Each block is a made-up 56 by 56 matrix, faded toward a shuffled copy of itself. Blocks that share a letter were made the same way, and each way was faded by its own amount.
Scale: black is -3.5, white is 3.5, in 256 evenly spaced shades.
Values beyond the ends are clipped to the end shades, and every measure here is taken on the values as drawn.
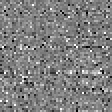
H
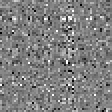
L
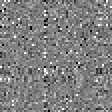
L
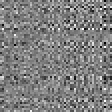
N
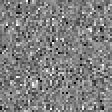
H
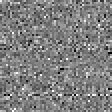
H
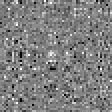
L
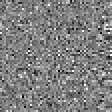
H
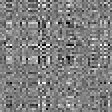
N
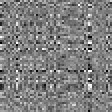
N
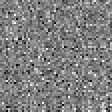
H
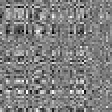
N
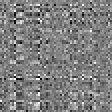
N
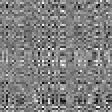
N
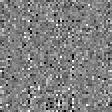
L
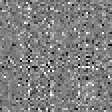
L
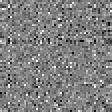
L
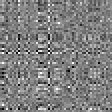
N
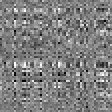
N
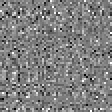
H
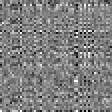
N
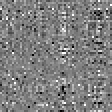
L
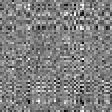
N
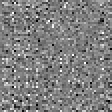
L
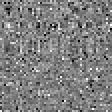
H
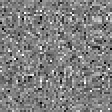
H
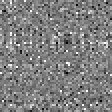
H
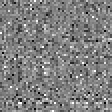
H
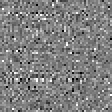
H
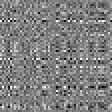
N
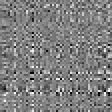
N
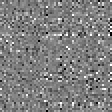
L
